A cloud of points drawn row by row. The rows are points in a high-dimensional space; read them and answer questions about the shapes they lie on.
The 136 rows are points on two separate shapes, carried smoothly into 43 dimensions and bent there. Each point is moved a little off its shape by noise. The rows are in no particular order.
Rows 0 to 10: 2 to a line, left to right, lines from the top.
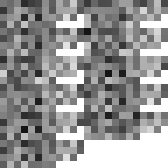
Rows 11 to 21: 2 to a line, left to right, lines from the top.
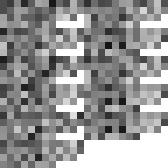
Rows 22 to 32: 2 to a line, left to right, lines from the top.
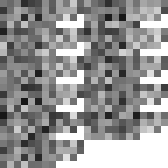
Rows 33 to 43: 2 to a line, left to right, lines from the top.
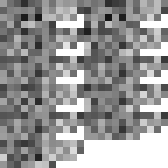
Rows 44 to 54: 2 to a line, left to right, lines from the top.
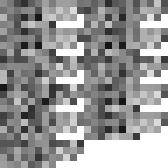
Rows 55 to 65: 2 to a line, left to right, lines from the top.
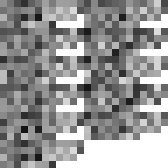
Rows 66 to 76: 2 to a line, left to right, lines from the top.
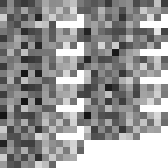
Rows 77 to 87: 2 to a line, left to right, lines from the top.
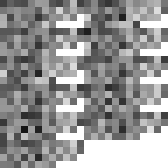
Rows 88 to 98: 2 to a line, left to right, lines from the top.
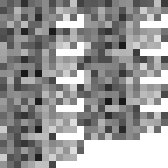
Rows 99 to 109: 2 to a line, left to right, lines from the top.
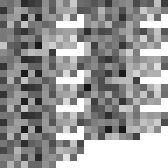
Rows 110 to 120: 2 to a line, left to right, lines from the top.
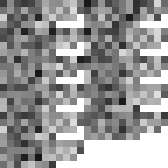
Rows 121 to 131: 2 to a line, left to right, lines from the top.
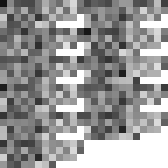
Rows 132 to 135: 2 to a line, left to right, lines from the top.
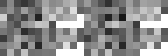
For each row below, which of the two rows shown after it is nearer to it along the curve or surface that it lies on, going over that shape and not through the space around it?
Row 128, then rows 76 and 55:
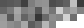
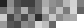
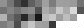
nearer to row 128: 76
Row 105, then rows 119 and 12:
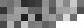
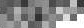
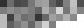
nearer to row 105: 119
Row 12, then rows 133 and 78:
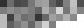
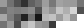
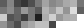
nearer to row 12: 78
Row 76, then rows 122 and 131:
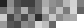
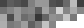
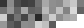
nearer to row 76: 131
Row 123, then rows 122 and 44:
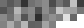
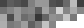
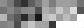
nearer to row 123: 122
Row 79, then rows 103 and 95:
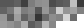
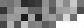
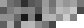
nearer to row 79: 103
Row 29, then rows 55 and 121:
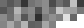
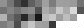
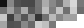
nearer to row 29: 121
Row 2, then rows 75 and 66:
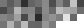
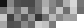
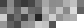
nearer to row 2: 75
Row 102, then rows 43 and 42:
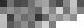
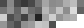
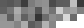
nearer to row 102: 42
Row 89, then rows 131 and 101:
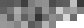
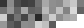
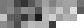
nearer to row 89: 131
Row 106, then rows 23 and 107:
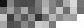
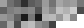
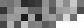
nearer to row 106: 23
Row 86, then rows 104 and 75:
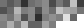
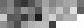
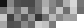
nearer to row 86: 75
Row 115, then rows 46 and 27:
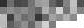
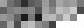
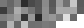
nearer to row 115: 27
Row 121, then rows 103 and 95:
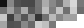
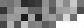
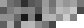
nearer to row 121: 95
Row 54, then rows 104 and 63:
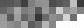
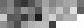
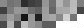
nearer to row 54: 63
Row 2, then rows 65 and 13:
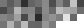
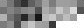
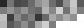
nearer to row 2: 13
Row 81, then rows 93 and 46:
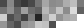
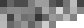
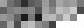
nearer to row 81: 46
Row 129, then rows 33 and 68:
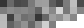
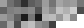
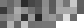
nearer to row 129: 68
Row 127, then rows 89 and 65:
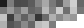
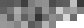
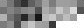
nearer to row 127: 89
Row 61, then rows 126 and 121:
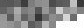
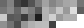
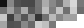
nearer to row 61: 121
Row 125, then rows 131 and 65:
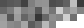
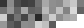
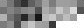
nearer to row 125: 131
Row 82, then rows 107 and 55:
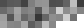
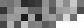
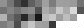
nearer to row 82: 107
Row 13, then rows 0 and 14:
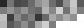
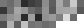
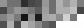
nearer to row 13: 0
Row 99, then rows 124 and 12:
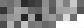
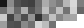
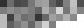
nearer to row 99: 12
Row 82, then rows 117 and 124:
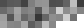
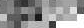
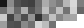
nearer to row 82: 124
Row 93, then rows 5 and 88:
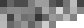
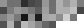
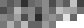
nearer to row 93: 88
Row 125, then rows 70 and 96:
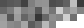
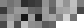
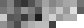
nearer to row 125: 70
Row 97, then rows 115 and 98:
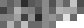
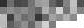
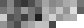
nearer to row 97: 115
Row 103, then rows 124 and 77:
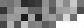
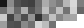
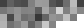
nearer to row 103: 77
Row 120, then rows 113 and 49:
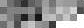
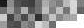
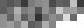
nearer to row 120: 113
